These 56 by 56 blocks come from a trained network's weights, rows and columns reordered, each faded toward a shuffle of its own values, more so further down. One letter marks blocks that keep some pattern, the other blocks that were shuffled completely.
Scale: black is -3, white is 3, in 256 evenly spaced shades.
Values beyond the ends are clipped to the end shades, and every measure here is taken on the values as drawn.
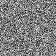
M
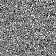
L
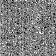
M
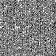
M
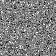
L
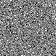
L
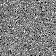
L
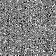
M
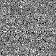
M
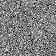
L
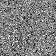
L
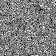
L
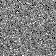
L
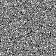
L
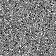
L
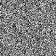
M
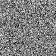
L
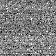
M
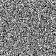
M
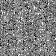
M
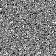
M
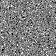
L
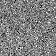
L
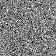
L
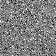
L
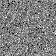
L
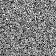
L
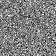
L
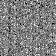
M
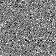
M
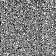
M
